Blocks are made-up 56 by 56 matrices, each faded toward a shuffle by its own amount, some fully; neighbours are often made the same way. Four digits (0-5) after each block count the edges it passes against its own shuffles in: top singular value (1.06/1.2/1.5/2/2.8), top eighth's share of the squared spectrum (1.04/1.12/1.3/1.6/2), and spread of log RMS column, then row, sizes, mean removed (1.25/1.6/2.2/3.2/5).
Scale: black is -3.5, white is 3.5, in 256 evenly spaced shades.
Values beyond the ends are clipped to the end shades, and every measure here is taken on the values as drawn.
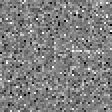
0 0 0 0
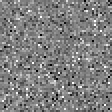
1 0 0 0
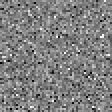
0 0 0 0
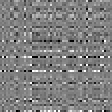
4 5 3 4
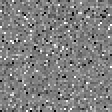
1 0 0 0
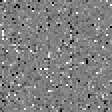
1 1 1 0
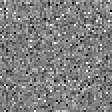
3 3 1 1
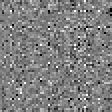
4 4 2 2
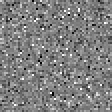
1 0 0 0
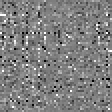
3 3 2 2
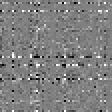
3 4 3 3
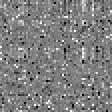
3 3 1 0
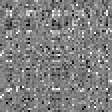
4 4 2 2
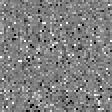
3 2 0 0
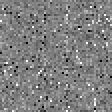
2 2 1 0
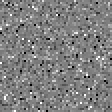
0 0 0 0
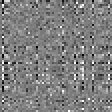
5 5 3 3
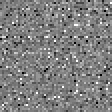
1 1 0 2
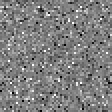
0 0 0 0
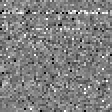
2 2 0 2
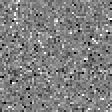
0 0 0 0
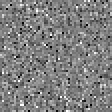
2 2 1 0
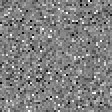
0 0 0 0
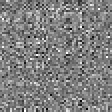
4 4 2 2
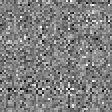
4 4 2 2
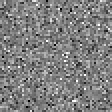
1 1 0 0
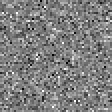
2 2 0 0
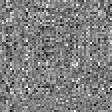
4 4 2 2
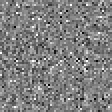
3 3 1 2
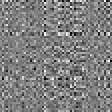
4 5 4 3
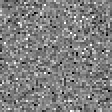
1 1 0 0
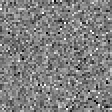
1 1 0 0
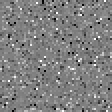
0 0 0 0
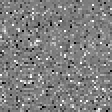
2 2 0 0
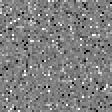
2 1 0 0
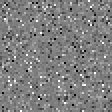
1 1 0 0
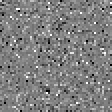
2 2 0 0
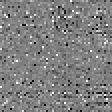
3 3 1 1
